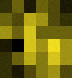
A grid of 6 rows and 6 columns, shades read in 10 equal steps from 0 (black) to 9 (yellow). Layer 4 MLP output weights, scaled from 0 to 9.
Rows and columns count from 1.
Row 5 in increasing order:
2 4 5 6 7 8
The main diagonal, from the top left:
2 3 8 6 8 3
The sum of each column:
17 16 34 30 33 22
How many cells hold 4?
8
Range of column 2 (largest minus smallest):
4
